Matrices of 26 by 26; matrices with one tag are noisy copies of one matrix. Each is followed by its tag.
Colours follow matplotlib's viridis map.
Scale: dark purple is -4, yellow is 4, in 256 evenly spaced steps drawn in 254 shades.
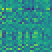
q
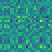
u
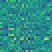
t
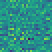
t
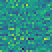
t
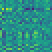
q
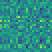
u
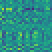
q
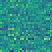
t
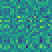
u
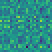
u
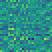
t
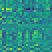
q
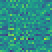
t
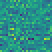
t
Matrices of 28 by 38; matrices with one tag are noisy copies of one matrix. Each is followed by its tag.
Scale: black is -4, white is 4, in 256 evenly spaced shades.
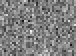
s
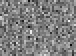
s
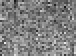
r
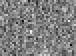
s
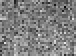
r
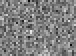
s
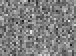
s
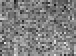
r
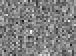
s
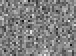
s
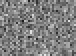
s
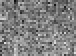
r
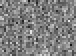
s
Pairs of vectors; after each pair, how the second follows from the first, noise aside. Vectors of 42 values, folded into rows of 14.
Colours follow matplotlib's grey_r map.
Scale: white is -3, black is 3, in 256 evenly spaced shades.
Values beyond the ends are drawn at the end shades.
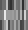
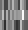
reversed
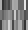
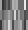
copied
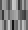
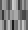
copied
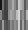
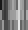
copied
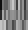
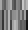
reversed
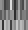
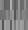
shrunk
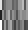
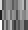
copied
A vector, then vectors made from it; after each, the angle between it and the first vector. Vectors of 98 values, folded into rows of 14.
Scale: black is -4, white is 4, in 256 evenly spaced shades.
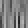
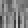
nearly parallel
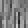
nearly parallel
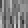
nearly opposite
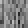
partly aligned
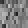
orthogonal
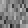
orthogonal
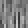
nearly parallel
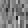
partly opposed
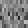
orthogonal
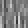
nearly opposite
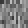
partly opposed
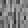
partly aligned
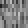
partly opposed
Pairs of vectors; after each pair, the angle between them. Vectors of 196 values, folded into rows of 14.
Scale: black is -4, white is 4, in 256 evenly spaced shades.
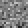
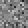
orthogonal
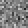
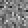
nearly opposite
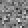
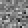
nearly opposite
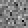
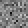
partly aligned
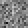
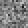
orthogonal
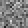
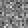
nearly opposite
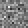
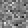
orthogonal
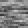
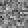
partly opposed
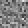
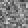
partly opposed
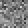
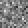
partly aligned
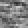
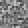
partly opposed
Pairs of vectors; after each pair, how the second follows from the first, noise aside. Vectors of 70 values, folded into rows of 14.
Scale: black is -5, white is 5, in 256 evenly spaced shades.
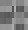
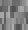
sign-scrambled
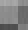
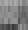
copied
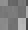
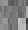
copied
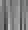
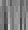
copied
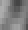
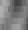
copied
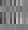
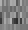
sign-scrambled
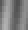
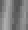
copied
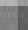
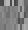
sign-scrambled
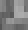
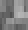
copied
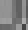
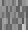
sign-scrambled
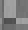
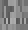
sign-scrambled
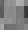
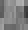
copied
